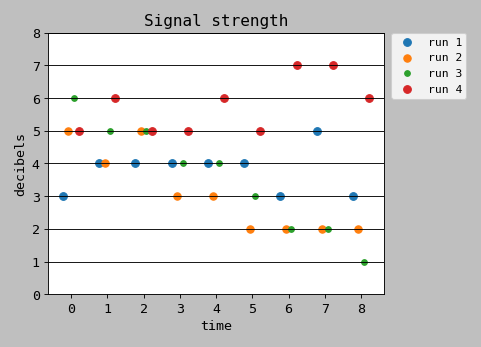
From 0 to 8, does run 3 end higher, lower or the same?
lower
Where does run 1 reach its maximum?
7
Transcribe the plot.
Title: Signal strength
x-axis: time, ticks 0 1 2 3 4 5 6 7 8
y-axis: decibels, ticks 0 1 2 3 4 5 6 7 8
Legend: run 1, run 2, run 3, run 4
Values:
run 1: 3 4 4 4 4 4 3 5 3
run 2: 5 4 5 3 3 2 2 2 2
run 3: 6 5 5 4 4 3 2 2 1
run 4: 5 6 5 5 6 5 7 7 6
